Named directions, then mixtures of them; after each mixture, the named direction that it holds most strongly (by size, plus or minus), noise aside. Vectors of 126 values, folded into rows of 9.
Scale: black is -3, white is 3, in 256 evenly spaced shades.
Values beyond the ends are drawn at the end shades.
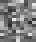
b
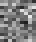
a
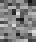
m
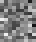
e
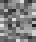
b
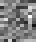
a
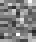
m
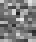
m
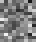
e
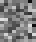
e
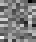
a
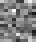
m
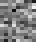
a
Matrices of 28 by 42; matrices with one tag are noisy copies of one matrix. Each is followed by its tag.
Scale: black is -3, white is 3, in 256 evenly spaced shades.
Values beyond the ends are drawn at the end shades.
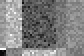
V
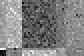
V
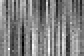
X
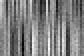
X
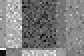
V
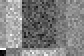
V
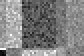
V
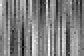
X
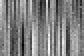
X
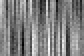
X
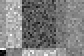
V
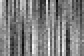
X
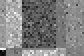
V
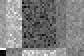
V
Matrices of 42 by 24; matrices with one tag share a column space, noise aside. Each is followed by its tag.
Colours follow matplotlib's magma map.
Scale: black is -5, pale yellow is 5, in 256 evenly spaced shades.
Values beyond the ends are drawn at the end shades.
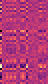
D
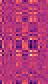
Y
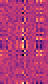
Y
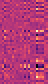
D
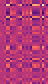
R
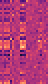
Y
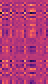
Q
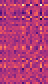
R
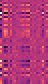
Q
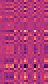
D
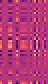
Y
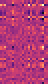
R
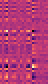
D
